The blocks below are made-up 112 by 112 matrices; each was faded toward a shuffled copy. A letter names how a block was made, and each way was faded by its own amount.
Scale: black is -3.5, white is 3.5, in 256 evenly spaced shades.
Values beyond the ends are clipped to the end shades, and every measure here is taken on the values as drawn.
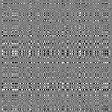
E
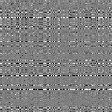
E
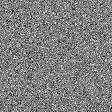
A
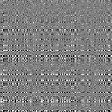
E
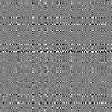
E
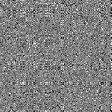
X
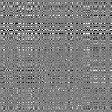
E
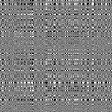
E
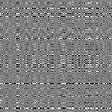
E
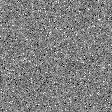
A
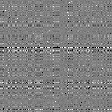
E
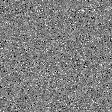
A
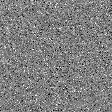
A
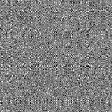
X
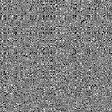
X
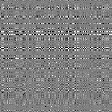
E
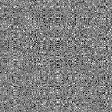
X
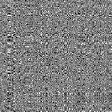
X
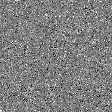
A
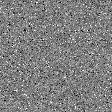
A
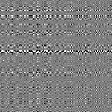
E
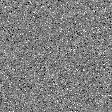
A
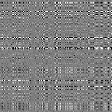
E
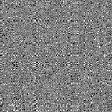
X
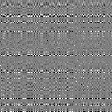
E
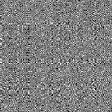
X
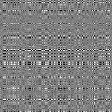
E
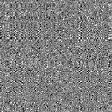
X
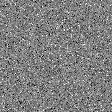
A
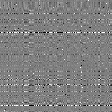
E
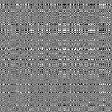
E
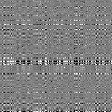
E
